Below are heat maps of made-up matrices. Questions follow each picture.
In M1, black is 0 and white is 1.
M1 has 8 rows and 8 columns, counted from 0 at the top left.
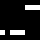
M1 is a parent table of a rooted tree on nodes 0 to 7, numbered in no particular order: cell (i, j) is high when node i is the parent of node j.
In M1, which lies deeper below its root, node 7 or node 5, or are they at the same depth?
the same depth
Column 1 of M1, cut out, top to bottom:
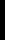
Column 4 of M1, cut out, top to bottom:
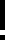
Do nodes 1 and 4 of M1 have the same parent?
no
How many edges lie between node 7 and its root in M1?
1
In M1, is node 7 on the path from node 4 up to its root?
no
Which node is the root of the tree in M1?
1
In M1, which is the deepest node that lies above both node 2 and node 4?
6
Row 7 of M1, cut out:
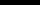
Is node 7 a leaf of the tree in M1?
yes
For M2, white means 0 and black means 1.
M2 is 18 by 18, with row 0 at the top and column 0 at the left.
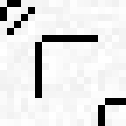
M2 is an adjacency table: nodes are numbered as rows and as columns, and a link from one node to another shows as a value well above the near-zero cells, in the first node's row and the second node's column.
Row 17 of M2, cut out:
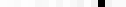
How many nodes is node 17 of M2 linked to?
1
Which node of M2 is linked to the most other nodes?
node 5
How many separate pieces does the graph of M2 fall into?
3
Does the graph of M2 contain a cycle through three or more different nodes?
no
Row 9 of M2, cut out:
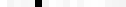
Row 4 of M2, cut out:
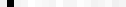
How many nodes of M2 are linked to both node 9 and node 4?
0
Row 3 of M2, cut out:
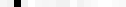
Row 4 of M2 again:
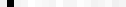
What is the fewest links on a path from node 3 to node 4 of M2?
4
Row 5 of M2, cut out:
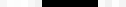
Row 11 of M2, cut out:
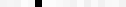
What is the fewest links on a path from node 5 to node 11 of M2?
1
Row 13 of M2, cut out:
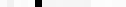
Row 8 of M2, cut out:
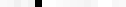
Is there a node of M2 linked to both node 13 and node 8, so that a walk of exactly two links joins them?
yes
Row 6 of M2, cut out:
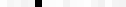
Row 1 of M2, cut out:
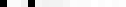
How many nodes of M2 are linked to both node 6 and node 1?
0
